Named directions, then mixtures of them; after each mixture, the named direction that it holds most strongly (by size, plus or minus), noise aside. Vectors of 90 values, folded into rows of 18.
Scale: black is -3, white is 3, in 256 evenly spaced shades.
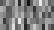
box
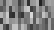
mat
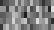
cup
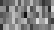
cup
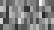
mat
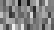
mat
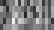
cup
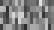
mat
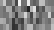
mat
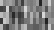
mat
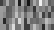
box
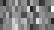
cup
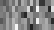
cup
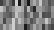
box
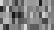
mat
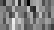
box
